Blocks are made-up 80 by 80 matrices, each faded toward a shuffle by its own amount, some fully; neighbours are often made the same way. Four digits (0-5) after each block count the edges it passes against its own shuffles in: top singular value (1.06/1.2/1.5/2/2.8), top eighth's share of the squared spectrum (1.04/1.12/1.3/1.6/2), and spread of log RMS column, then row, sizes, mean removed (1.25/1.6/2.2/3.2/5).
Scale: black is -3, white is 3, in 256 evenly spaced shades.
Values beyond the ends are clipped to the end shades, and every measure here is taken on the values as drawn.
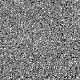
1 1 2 2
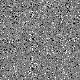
1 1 1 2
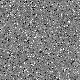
0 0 0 0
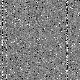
2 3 3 0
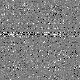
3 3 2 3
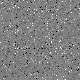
1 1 0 0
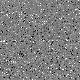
1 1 0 1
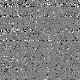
2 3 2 3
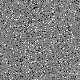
2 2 0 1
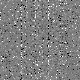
3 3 2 0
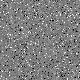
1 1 0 0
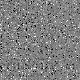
3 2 1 1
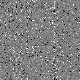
3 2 1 0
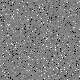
0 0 0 0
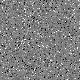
2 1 0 0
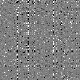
4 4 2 1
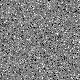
0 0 0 0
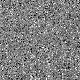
2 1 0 0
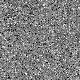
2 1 0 0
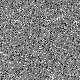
0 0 0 0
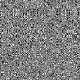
4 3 2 2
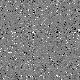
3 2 1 1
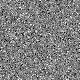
0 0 0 0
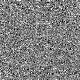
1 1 0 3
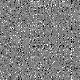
3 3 2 1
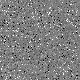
1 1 0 0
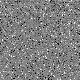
1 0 0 0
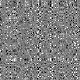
4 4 3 2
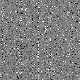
4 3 2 1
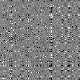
5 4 3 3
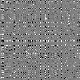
5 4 3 3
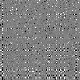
5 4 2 3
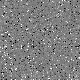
3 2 1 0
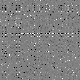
4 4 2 2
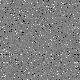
3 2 0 0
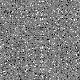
3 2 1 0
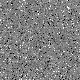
1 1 0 0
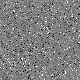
0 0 0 0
